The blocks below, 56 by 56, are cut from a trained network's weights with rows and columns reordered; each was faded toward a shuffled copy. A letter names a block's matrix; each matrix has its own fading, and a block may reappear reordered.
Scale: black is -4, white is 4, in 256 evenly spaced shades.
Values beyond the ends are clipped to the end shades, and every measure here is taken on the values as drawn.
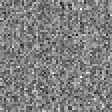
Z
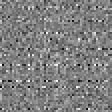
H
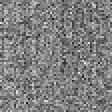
Z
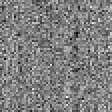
Z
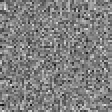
Z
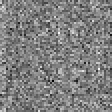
Z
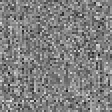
Z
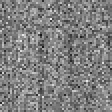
Z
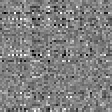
H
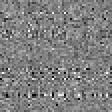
H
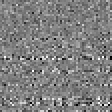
H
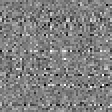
H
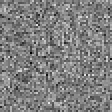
Z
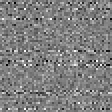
H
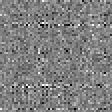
H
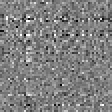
H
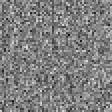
Z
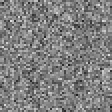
Z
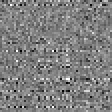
H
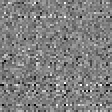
H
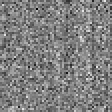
Z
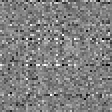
H
